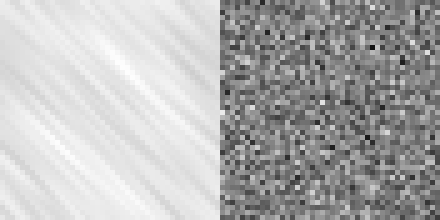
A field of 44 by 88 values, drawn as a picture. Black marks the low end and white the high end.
The table splits into one row of 2 panels. Panel 1,1: very high, slanting down to the right, faint in contrast. Panel 1,2: middling, fine-grained, strong in contrast.
